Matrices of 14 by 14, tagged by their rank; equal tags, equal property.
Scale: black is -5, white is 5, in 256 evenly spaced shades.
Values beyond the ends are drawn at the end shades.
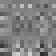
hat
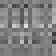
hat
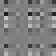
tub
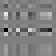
tub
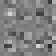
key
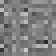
key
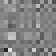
key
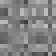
hat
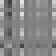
tub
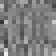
key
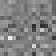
key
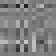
hat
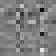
key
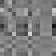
hat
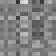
hat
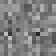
key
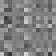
hat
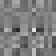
hat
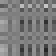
tub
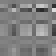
tub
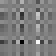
tub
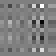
tub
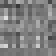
key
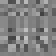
hat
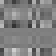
tub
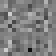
key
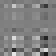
tub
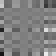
tub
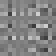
hat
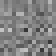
key
